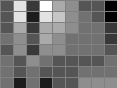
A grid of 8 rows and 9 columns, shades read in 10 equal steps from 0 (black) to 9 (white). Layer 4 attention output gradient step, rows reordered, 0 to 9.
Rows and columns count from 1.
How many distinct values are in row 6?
3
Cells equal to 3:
20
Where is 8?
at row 1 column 2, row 2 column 2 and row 2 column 4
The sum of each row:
39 39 38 37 35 32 32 31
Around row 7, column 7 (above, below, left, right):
3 5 3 4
